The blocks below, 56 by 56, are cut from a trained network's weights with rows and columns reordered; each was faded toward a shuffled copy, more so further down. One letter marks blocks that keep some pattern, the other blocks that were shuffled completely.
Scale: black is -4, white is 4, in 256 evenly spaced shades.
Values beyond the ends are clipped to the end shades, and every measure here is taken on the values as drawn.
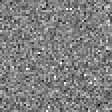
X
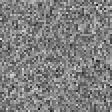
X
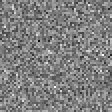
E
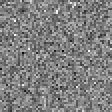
E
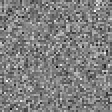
X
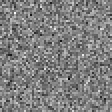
E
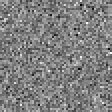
E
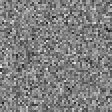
E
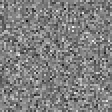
X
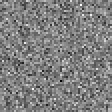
E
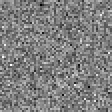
E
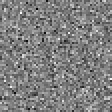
X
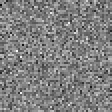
E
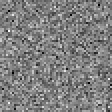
X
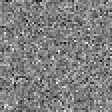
X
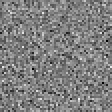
X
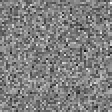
E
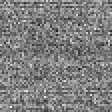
X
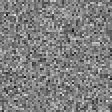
E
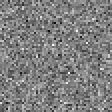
X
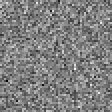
E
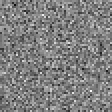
E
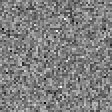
E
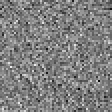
X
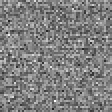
X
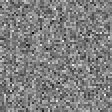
E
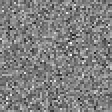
E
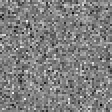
E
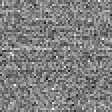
X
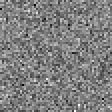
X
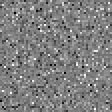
X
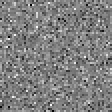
E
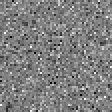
X
